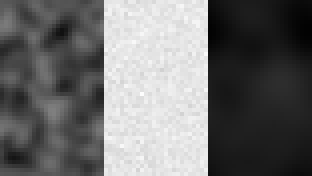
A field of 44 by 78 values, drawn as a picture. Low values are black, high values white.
The table splits into one row of 3 panels. Panel 1,1: low, blotchy. Panel 1,2: very high, fine-grained, faint in contrast. Panel 1,3: very low, smooth, faint in contrast.
